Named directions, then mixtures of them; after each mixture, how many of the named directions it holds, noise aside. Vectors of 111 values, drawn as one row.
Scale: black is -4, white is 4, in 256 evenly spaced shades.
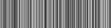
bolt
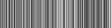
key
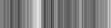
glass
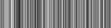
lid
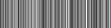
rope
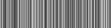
one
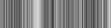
two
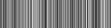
two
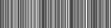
one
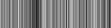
two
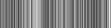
three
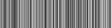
one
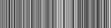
one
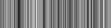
three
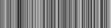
three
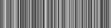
one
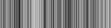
three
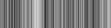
three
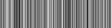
two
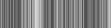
two
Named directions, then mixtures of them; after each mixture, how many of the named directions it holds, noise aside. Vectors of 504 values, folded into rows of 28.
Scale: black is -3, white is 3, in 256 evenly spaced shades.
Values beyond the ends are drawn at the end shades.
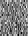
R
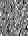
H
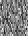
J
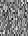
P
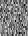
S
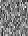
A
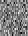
three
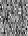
two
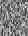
one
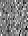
one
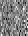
two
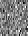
three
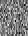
one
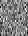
three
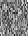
two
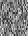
two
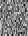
three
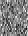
three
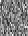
three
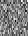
two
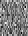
two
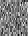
two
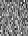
two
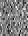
one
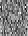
three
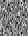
three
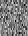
one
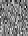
three
